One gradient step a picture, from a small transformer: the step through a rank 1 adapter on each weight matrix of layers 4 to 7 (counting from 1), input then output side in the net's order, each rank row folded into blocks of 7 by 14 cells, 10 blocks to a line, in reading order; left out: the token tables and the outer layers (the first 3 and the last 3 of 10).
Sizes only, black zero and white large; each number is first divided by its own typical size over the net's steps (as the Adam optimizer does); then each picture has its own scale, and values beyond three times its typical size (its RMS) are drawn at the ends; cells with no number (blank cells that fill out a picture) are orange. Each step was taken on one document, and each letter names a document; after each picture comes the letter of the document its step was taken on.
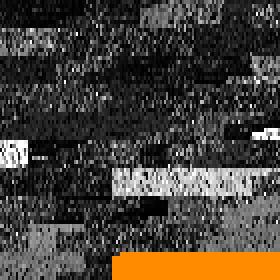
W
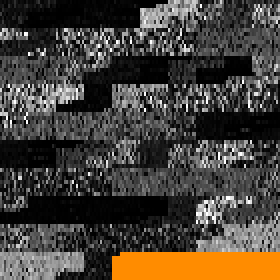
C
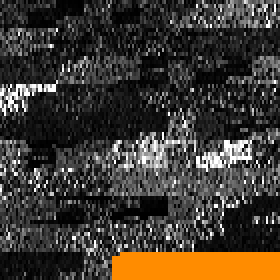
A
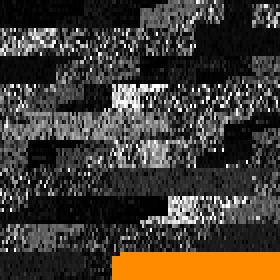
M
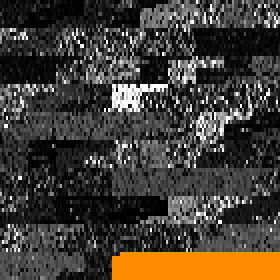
M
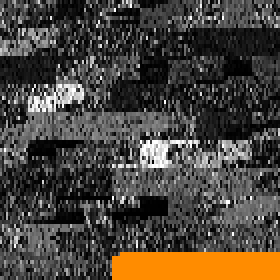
C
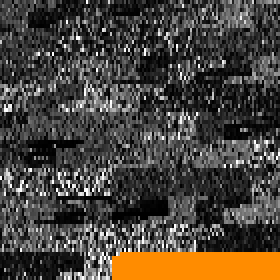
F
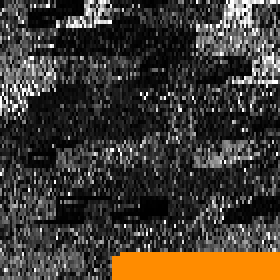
A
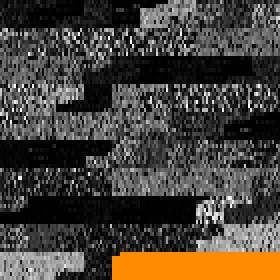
C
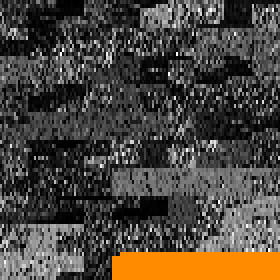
W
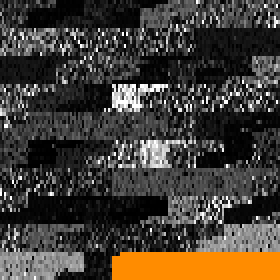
M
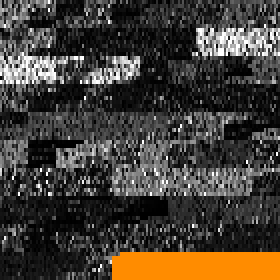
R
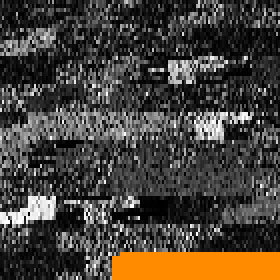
F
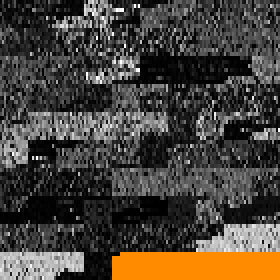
C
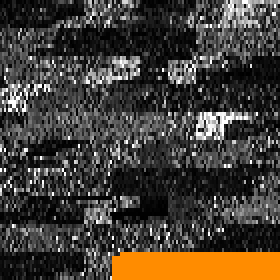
A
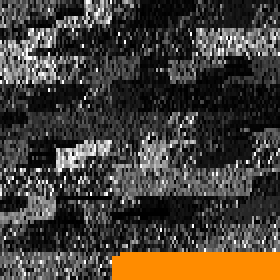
R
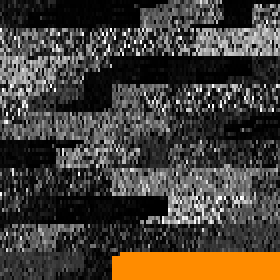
C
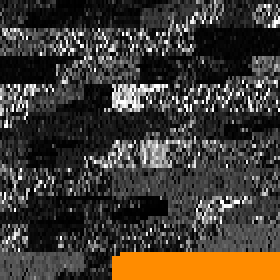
M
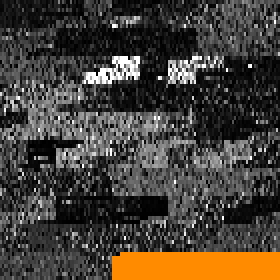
A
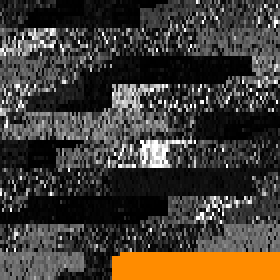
M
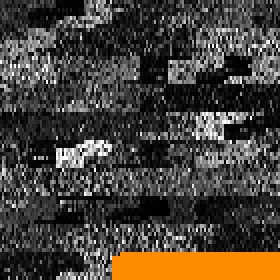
F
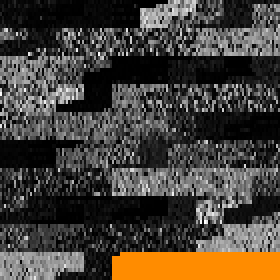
C
